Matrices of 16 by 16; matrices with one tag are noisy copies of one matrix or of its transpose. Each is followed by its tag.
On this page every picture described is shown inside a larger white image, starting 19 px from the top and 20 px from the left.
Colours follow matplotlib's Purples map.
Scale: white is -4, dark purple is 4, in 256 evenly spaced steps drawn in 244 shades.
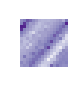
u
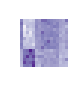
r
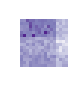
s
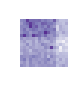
s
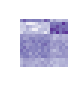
r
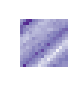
u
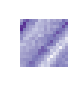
u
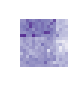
s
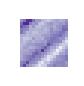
u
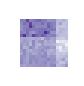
s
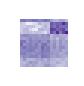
r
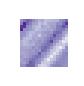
u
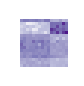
r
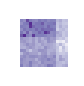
s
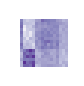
r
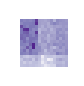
s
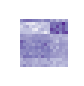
r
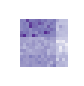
s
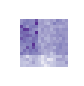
s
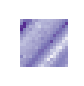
u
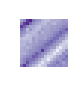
u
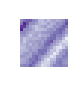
u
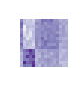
r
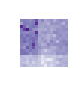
s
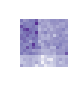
s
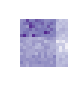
s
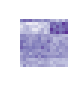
r
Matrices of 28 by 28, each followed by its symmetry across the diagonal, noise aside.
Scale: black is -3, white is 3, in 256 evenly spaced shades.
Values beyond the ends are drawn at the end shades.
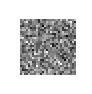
antisymmetric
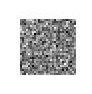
symmetric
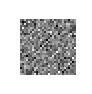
symmetric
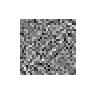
symmetric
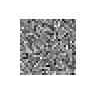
antisymmetric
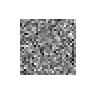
neither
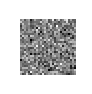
neither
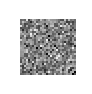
symmetric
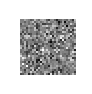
antisymmetric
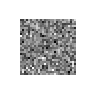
neither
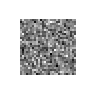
antisymmetric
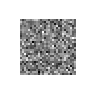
antisymmetric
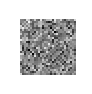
symmetric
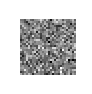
antisymmetric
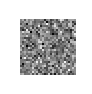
neither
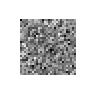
symmetric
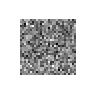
neither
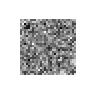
symmetric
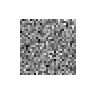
neither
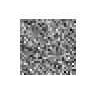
antisymmetric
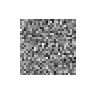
neither
